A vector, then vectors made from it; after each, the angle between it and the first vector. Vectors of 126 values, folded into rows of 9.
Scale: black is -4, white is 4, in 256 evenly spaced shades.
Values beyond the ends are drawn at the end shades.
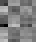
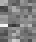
nearly opposite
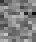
partly aligned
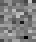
orthogonal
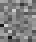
orthogonal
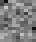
partly aligned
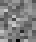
partly aligned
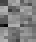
nearly parallel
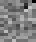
orthogonal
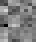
nearly parallel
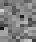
partly aligned
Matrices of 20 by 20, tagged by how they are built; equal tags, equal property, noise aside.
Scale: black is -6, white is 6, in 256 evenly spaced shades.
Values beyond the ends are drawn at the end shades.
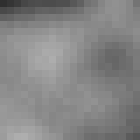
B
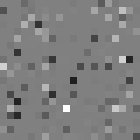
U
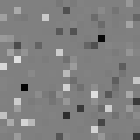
U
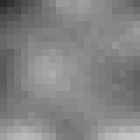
B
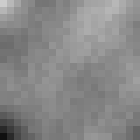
B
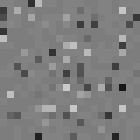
U
